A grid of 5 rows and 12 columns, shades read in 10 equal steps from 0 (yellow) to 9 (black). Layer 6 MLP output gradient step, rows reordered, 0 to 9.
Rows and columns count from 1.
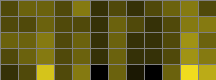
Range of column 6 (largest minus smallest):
2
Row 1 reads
6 5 5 6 4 7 6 7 6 5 4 6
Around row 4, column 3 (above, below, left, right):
4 1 5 6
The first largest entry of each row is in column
6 6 6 6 6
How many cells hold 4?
8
